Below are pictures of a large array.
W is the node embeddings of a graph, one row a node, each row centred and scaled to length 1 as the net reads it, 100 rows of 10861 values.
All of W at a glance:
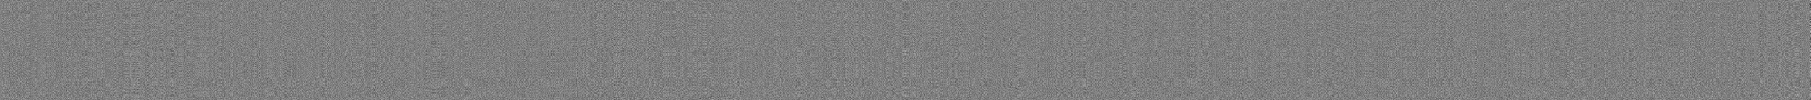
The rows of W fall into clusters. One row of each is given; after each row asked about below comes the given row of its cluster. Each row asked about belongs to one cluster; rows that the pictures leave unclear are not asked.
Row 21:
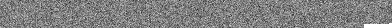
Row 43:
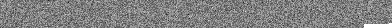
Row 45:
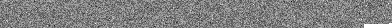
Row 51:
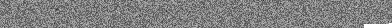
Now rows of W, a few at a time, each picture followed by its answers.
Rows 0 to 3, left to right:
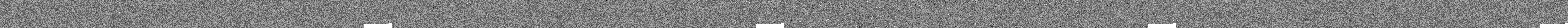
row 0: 51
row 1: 21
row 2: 43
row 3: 45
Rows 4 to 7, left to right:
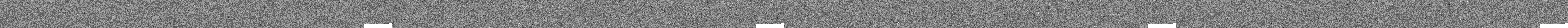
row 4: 45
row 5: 21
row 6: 45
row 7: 45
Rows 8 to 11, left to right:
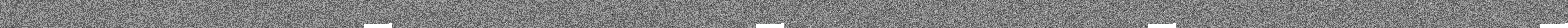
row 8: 43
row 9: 45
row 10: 43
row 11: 51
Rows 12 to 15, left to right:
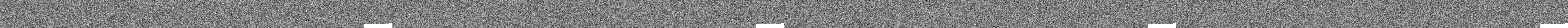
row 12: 51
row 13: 21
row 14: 43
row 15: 43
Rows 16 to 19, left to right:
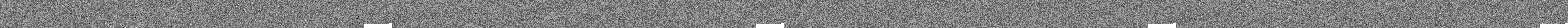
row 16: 43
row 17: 45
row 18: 43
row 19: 45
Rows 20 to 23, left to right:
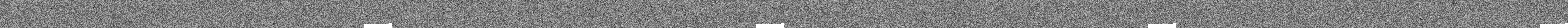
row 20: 51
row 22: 45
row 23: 51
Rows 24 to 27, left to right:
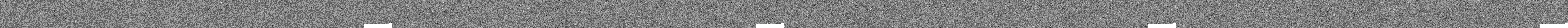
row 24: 43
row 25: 45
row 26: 43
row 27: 21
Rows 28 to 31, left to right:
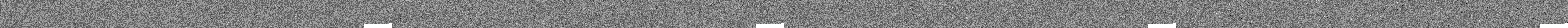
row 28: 43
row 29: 45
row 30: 51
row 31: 43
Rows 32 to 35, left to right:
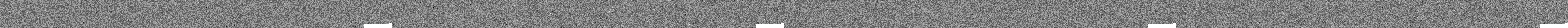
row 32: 51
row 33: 21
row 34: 43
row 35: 51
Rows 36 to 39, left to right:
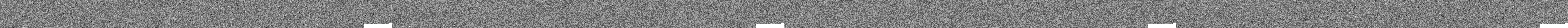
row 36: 43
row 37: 45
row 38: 21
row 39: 45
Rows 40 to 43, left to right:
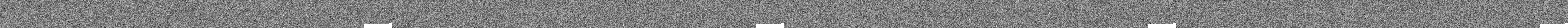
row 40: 21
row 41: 43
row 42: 21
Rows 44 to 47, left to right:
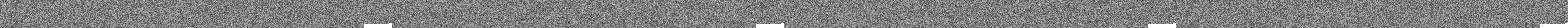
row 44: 43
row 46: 21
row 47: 43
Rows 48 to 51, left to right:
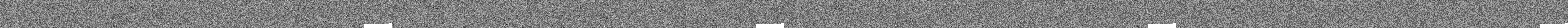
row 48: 51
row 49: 21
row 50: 51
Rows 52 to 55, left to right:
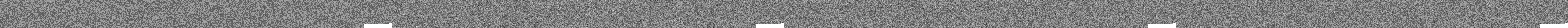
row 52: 45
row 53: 51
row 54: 51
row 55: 51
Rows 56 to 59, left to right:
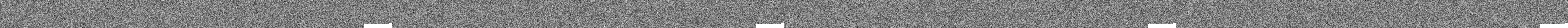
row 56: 43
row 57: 21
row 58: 21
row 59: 51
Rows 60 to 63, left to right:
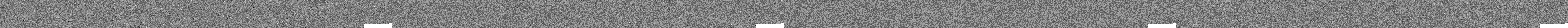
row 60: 21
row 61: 51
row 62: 43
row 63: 45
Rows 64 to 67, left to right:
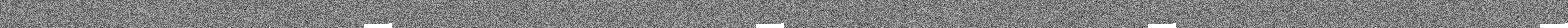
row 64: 43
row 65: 51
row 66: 43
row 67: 51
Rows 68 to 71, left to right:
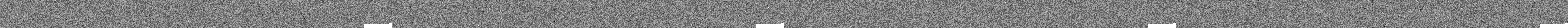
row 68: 21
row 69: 51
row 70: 43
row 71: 43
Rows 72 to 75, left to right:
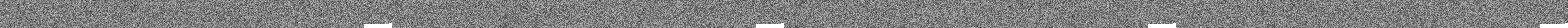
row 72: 51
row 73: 51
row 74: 43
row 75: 51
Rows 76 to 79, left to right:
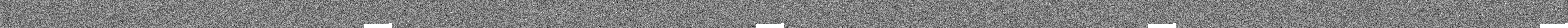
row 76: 51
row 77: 43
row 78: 45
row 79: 21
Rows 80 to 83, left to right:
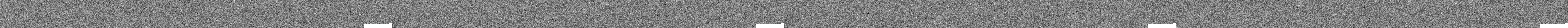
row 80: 21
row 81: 45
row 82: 45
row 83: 21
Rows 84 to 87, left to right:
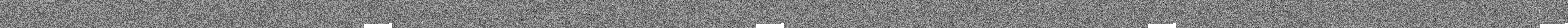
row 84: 45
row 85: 45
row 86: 21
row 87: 51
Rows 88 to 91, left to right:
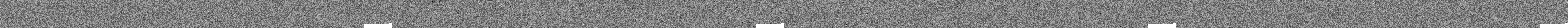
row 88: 51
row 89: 43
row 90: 45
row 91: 51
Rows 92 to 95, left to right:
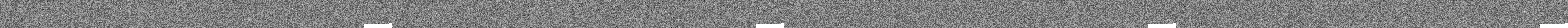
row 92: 43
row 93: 43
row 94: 51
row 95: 51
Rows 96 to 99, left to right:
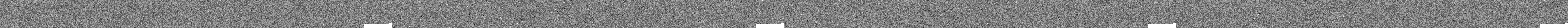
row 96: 51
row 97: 45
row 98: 21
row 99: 45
